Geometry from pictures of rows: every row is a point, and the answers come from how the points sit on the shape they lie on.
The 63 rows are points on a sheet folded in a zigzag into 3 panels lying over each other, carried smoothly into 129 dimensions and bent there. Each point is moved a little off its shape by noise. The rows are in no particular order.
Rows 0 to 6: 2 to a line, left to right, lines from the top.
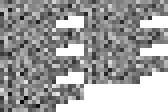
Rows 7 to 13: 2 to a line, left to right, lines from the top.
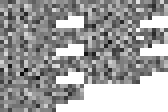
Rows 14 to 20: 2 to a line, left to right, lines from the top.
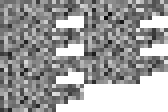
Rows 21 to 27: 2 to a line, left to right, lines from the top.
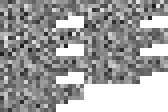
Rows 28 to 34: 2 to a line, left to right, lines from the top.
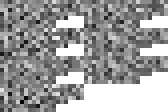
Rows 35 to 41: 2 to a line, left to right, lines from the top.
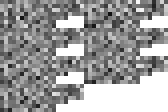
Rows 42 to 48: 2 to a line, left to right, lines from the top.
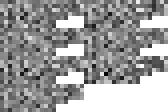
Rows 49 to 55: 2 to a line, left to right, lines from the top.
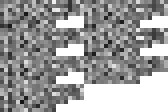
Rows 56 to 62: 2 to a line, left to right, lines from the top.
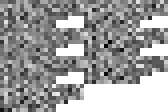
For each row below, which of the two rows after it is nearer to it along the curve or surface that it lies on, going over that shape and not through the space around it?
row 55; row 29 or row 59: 59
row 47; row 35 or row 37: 35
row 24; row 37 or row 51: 51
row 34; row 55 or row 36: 55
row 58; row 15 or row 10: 10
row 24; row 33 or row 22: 33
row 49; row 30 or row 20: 30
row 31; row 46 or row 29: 29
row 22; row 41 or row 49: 49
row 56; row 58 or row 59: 59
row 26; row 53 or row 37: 53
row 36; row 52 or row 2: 2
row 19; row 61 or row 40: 40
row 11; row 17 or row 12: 12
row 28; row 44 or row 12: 12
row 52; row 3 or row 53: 3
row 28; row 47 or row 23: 23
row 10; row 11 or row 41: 41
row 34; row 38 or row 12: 12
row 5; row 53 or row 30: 53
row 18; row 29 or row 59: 59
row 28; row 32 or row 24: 24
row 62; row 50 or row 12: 50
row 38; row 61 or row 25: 25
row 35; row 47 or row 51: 47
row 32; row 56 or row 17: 17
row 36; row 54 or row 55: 54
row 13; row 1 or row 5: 1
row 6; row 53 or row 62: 53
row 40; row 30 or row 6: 30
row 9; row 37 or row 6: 6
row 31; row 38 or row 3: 3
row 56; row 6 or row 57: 6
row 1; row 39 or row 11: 39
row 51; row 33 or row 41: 41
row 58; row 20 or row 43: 43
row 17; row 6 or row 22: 22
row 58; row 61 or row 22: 22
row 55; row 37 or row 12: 12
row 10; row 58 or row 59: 58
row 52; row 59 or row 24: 24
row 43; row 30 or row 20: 30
